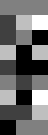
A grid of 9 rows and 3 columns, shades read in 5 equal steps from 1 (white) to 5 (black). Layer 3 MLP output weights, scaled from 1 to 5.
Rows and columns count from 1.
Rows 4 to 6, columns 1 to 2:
2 5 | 4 5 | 3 4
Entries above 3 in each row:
0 1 2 1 3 1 1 2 1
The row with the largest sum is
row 5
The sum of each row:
9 7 12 9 14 10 8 10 11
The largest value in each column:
5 5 5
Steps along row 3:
down up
